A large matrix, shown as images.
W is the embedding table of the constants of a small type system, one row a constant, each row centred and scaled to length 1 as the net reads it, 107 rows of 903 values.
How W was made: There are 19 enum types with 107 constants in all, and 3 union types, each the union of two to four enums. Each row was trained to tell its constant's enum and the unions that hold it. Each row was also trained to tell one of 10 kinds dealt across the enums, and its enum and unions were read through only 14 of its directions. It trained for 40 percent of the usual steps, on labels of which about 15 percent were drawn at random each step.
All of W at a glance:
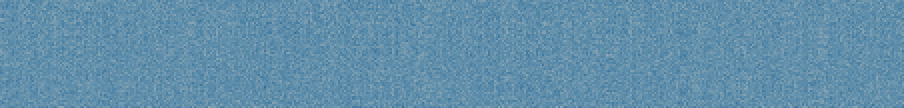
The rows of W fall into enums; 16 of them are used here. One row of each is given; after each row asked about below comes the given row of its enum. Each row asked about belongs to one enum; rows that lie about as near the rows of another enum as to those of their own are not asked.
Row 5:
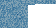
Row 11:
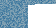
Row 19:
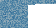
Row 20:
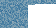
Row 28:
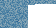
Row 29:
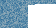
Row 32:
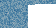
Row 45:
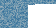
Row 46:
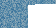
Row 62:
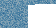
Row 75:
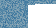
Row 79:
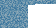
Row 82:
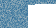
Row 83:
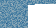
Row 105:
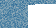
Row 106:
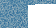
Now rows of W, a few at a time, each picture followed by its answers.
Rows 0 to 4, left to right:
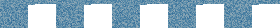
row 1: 19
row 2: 83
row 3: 82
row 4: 45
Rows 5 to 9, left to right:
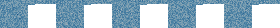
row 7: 5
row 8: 83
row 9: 83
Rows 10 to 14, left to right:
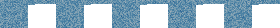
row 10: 106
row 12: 105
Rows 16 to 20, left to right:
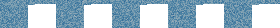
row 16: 45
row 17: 29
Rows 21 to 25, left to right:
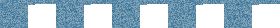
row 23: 105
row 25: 105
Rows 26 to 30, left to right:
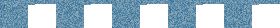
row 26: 5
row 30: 20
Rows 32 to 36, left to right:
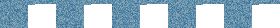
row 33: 20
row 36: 29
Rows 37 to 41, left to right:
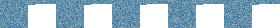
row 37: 29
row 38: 11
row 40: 20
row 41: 29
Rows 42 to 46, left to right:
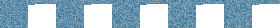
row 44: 32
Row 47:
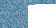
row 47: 105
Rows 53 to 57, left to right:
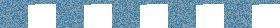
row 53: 79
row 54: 19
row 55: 32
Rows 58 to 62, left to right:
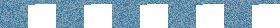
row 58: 19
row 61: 32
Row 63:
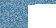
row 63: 45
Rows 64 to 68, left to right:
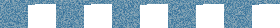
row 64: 32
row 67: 106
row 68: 62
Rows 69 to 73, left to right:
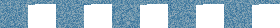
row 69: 29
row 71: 75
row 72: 46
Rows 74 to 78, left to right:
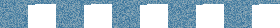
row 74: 105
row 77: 19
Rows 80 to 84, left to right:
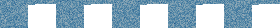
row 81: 5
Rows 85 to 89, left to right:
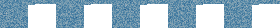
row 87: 79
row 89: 5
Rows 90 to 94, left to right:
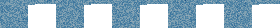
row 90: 45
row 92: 106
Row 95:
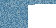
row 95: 45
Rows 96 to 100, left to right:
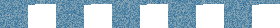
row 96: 19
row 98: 5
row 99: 106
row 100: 75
